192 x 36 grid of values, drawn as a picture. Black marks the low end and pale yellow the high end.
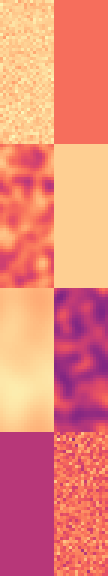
The table splits into 4 rows of 2 panels. Panel 1,1: very high, fine-grained, faint in contrast. Panel 1,2: high, flat. Panel 2,1: high, blotchy. Panel 2,2: very high, flat. Panel 3,1: very high, smooth, faint in contrast. Panel 3,2: middling, blotchy. Panel 4,1: middling, flat. Panel 4,2: high, fine-grained.
